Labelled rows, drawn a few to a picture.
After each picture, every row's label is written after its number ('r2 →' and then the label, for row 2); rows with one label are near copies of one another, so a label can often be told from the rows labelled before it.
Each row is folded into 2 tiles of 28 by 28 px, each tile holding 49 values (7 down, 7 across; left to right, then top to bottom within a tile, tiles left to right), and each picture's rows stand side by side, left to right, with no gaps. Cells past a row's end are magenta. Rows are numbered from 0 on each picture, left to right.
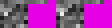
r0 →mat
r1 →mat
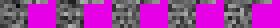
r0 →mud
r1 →mud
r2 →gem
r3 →gem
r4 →gem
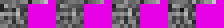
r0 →gem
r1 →gem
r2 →gem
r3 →gem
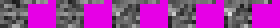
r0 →mud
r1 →mud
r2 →mat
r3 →mat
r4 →mat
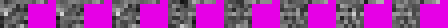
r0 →mat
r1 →mat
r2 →mat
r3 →mud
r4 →mud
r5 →gem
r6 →gem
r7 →gem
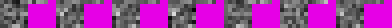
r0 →mud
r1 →mat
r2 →mat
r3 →mat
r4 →mud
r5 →gem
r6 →mat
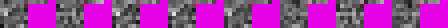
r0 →mat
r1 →gem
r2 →mat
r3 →mat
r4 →mat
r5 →mud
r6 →gem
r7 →mud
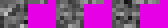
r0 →mat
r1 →mud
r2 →mud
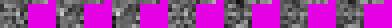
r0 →gem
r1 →mat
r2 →mat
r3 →gem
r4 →mud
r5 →mud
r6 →mud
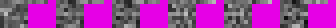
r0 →mat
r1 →mud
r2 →mud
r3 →gem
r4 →gem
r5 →mud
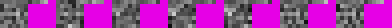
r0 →gem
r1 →mud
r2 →mat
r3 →mat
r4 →mat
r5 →gem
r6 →gem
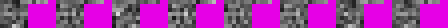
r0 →mud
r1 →gem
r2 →mat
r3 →gem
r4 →gem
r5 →gem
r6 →mud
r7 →mud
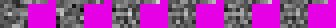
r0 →mud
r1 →mat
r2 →gem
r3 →gem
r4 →gem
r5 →gem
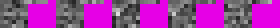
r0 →mud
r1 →mud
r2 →mat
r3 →mat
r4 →gem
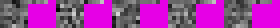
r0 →mud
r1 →gem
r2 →mat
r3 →gem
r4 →mud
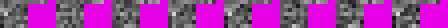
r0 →mat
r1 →gem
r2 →mud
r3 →mat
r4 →mat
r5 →mud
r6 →mud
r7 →mat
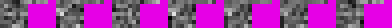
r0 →mud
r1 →mat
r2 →gem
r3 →mat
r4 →mat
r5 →mat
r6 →mud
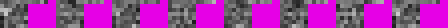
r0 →mat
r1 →mud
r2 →mat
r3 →gem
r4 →mud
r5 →mud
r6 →gem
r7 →mat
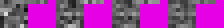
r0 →mat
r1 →mud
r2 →mud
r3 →mud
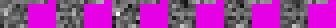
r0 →mat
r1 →gem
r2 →mat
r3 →mud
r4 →mud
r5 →mud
